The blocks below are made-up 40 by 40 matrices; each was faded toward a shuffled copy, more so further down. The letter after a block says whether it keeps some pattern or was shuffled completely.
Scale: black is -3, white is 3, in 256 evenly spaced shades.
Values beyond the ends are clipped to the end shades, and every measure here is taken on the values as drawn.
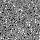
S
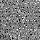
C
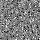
S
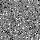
S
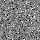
S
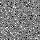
S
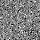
S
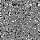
C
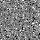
C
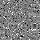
C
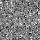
C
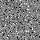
S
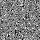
S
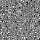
C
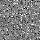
C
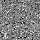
C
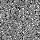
S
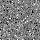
S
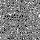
C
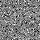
S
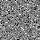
C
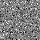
C
